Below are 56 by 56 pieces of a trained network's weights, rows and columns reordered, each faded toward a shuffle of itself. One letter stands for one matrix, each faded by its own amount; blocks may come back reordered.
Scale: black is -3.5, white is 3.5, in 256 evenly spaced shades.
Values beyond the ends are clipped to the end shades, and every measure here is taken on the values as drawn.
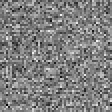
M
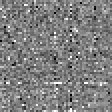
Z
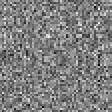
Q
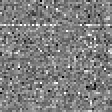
Z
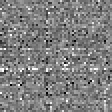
Z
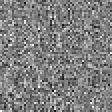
M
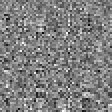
M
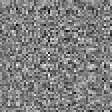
Q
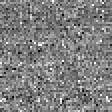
Z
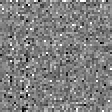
Z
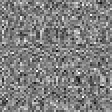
Q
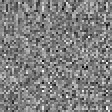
M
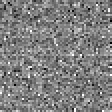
Z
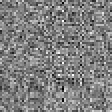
Q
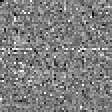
Z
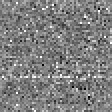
Z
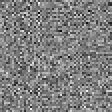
M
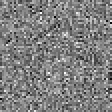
M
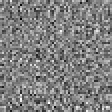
Q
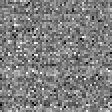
Z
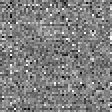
Z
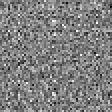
M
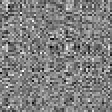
Q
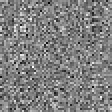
M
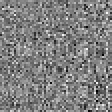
M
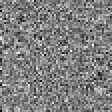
M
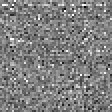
Z
